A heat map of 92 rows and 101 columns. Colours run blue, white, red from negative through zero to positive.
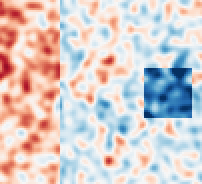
Seam: vertical, 30% of the way across, the left part higher. Ninth with the lowest average: middle right. Odd patch: lower, in the middle right.
